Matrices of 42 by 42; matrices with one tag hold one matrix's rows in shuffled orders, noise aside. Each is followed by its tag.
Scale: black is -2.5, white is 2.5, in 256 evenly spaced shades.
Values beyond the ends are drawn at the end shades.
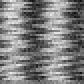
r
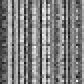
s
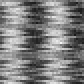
r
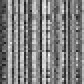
s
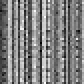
s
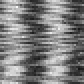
r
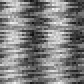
r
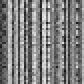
s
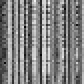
s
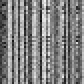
s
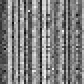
s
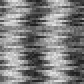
r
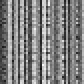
s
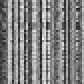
s
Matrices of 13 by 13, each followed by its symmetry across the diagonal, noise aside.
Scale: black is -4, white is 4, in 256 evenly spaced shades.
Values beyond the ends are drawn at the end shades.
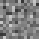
antisymmetric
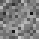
symmetric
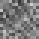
symmetric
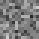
symmetric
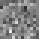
neither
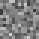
antisymmetric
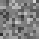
antisymmetric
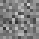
antisymmetric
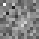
symmetric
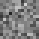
neither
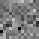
neither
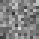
neither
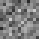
symmetric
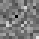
symmetric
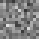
neither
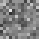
symmetric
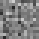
antisymmetric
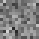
neither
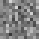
neither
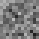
symmetric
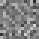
symmetric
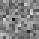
neither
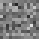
neither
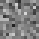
antisymmetric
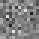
antisymmetric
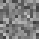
neither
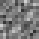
symmetric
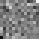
antisymmetric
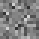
antisymmetric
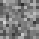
antisymmetric
